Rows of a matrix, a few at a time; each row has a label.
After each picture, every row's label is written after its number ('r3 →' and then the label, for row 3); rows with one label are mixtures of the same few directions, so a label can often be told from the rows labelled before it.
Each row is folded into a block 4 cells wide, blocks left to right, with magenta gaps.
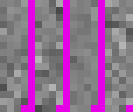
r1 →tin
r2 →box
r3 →box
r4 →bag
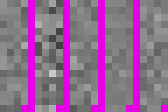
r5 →box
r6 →box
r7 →box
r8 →box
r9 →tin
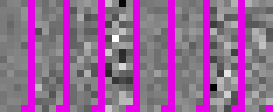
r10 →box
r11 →tin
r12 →tin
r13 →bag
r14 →box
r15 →tin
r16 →tin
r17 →bag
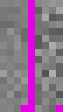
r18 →bag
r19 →tin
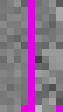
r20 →box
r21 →box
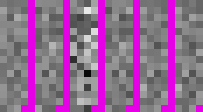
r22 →tin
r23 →tin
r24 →box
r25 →tin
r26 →tin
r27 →tin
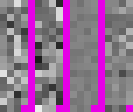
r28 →bag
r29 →box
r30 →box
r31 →box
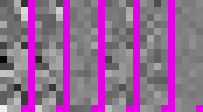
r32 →box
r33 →box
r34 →box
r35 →box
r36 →bag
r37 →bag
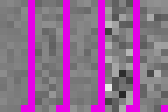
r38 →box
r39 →bag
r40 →box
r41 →tin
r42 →tin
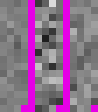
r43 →bag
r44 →bag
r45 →tin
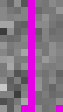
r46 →tin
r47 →tin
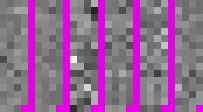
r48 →box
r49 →box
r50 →box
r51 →box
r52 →box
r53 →tin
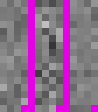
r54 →tin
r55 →bag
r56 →box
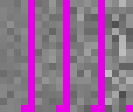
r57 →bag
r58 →bag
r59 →tin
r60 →bag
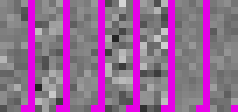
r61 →box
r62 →tin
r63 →tin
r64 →bag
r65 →box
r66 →bag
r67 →tin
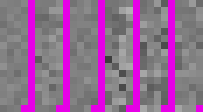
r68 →box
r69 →box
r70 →bag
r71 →box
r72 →box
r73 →box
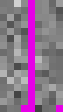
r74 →bag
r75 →box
